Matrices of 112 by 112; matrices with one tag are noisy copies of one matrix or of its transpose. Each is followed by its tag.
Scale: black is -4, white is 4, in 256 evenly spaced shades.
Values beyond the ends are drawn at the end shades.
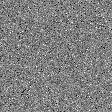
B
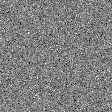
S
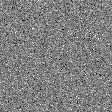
S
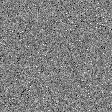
B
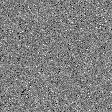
B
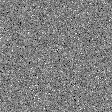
S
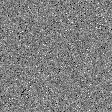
B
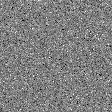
S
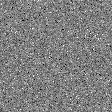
S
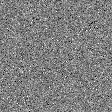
B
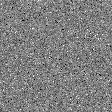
S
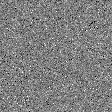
B
